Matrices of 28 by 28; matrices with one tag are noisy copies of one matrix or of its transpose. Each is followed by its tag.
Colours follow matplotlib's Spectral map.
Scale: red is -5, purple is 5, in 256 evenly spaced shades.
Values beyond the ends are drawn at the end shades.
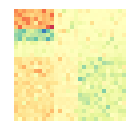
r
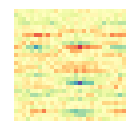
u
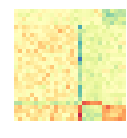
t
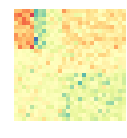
r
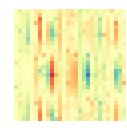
u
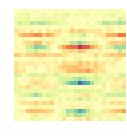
u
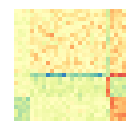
t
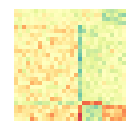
t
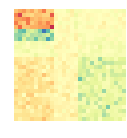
r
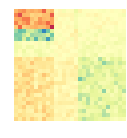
r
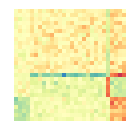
t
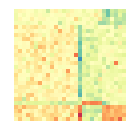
t
